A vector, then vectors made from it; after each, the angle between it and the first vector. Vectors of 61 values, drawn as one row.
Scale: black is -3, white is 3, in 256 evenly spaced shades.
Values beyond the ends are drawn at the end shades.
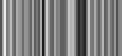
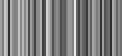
partly aligned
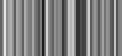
nearly parallel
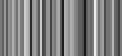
partly aligned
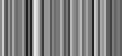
orthogonal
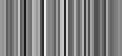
orthogonal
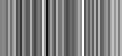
partly opposed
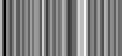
nearly opposite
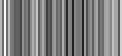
orthogonal
